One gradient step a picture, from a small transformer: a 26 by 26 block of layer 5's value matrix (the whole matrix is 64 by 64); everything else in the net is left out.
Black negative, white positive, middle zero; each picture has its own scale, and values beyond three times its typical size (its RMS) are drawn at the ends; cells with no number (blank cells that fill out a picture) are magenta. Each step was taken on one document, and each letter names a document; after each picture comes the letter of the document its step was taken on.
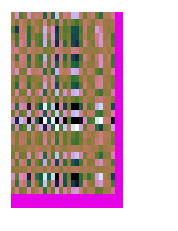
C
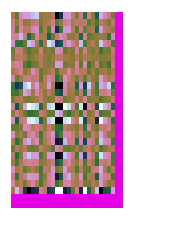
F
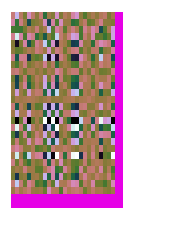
C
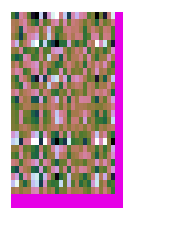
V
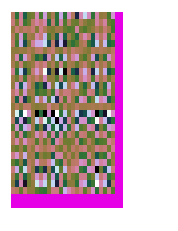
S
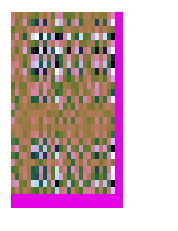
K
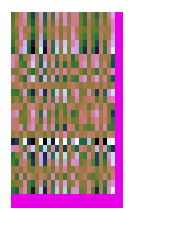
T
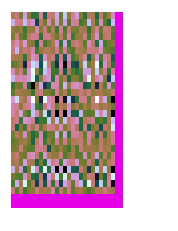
T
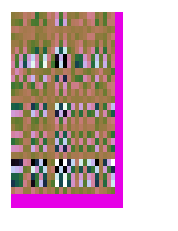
T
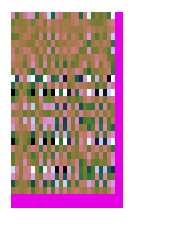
T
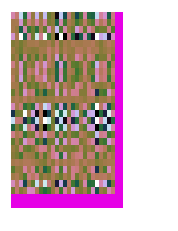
S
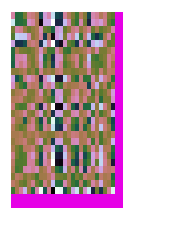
F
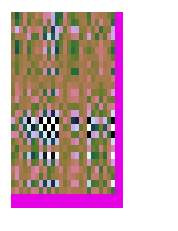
C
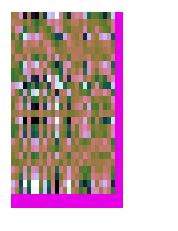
V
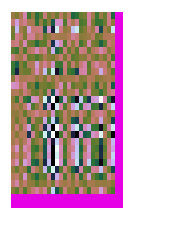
C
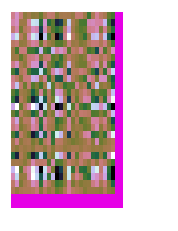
V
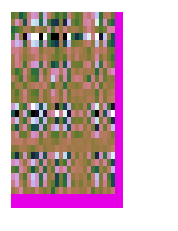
V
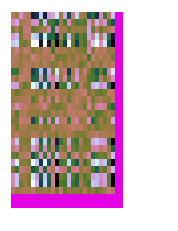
V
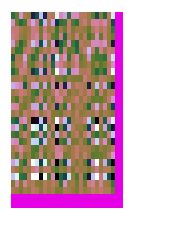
V
